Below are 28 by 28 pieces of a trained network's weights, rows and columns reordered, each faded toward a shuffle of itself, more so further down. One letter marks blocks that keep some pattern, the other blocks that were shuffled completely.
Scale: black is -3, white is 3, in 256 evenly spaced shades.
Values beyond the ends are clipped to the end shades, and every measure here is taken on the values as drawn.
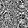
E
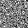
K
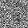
E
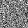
E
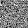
K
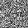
E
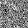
E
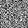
E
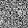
E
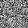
E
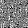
E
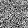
K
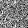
K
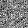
E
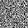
E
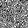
K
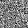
K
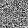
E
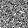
K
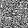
K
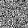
E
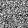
K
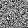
K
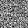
E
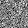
K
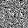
E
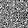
E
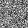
K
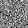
K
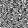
E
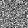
E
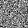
K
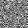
E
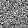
K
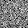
K
